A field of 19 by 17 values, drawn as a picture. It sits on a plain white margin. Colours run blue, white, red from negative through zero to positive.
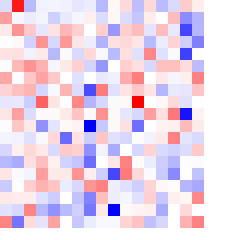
Slope: none. Mirror symmetry: none. Seam: none.
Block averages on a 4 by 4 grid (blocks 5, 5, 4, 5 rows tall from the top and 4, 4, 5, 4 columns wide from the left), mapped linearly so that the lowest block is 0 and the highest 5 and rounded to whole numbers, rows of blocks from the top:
4 3 2 0
5 3 4 3
2 0 2 3
3 2 2 2
